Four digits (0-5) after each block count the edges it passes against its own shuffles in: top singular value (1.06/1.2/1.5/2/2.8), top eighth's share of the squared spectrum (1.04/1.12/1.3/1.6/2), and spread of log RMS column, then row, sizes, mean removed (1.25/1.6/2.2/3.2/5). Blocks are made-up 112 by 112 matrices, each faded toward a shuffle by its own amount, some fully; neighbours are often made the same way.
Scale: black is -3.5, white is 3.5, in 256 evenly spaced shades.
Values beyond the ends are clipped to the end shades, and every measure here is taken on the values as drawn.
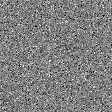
0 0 0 0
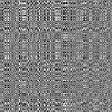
5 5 4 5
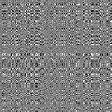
5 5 4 4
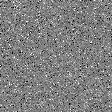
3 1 0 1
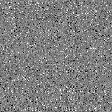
4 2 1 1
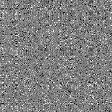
4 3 2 2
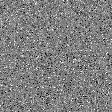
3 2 0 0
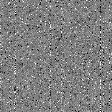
2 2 3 0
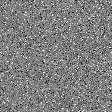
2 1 0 0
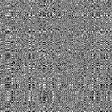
5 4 3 3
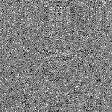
4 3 1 2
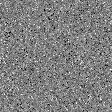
2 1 0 0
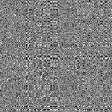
5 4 3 3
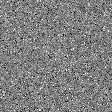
0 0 0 0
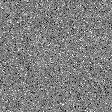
0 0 0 0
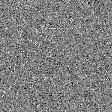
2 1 0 0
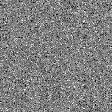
3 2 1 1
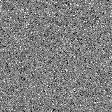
2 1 0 0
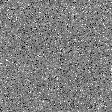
0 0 0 0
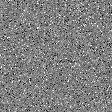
2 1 0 0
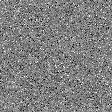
2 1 0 0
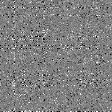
2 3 2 3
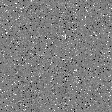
1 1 1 0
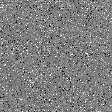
1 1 1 1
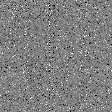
2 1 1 1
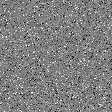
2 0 0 0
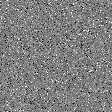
0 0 0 0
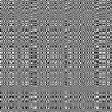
5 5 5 5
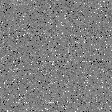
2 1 0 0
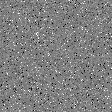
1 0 0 0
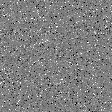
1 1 0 0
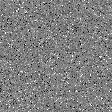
2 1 0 0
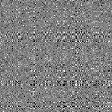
5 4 3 3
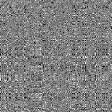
5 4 3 3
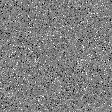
1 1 0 0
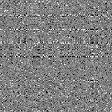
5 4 2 3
